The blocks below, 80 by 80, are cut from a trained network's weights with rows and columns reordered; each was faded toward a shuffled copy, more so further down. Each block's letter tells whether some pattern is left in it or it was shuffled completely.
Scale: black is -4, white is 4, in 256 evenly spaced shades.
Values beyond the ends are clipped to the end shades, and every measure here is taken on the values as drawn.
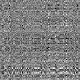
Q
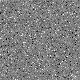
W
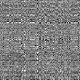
Q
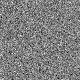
W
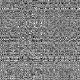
Q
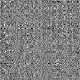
Q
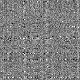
Q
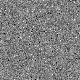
W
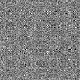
Q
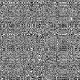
Q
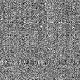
Q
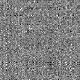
Q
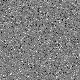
W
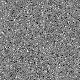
W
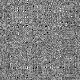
Q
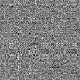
Q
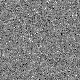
W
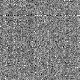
Q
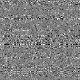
Q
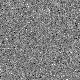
W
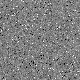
W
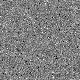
W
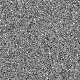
W
